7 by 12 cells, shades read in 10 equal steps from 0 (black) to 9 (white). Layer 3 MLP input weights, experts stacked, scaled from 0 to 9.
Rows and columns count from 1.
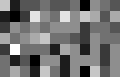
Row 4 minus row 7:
2 -2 1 5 0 0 3 -2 2 -2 1 -1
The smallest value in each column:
1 0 2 0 4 1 1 3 0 4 2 3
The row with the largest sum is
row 2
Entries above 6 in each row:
1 3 0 1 1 0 2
